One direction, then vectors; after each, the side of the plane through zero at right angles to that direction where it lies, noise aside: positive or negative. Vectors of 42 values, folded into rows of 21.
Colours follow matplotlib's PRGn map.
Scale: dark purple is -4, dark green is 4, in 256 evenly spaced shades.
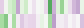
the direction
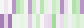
negative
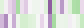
negative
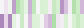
negative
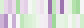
negative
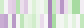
negative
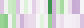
positive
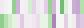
positive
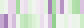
negative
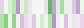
positive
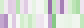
negative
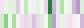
positive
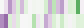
negative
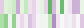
positive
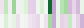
positive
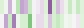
negative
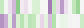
negative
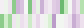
positive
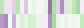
negative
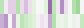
negative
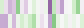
negative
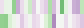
positive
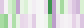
positive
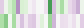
positive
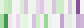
positive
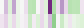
negative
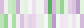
positive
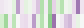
positive
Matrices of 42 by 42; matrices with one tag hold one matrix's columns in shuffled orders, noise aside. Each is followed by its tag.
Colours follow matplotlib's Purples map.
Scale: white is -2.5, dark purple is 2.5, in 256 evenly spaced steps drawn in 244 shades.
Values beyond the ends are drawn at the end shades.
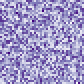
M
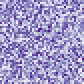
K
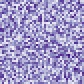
K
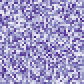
K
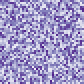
M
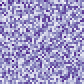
K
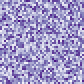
M
